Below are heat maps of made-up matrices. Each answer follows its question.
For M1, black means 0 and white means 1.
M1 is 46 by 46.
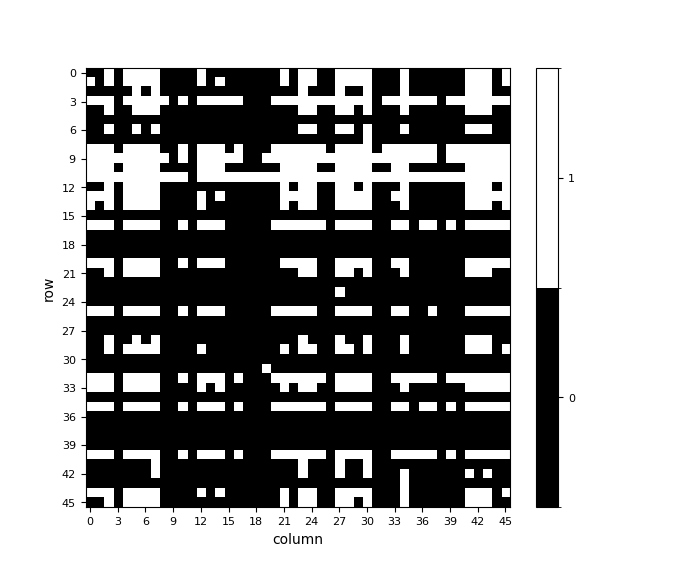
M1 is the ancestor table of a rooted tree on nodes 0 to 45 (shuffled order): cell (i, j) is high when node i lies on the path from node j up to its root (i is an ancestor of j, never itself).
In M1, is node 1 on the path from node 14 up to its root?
yes
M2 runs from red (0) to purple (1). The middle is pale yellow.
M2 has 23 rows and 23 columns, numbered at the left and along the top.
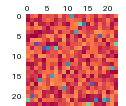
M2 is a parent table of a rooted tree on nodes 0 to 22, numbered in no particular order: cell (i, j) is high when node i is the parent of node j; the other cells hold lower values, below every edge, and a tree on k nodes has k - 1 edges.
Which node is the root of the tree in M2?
8
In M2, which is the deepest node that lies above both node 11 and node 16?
21
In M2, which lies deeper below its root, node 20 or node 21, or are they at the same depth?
node 20
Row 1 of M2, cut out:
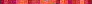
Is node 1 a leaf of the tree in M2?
yes
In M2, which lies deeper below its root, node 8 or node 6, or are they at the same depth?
node 6
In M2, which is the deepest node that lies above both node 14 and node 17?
2
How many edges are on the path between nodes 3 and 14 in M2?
6
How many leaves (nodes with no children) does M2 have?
8
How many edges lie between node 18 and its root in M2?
2
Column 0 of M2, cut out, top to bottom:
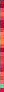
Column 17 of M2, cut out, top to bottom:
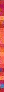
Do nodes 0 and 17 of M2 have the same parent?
yes
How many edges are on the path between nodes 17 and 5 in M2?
6
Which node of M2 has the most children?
21
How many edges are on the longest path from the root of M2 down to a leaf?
7
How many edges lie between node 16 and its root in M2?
6
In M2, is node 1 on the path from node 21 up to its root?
no
